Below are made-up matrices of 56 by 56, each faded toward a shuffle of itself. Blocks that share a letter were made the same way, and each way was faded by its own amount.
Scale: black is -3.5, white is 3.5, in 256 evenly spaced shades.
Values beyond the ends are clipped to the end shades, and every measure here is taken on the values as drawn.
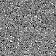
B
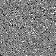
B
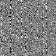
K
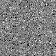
B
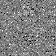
B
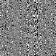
K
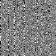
K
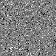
B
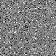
B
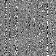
K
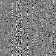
K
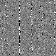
K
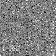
B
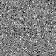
B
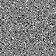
B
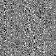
K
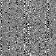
K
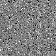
B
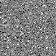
B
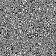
B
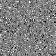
B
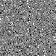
B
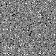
B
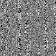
K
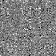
B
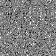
B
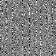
K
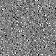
B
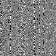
K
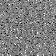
B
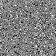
B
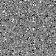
B
